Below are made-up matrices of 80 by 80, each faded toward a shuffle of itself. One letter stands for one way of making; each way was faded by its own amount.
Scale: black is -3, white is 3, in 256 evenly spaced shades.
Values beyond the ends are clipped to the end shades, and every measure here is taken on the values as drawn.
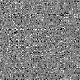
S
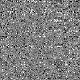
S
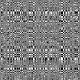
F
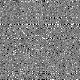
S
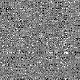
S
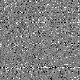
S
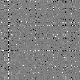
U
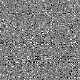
S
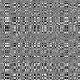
F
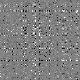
U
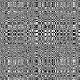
F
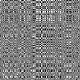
F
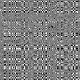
F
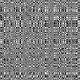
F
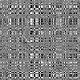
F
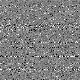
S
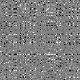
U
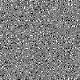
S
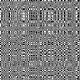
F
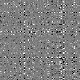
U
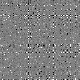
U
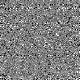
S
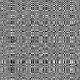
F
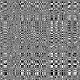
F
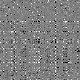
U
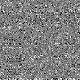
S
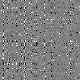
U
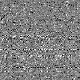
S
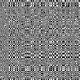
F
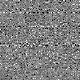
S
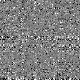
S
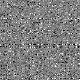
S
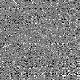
S
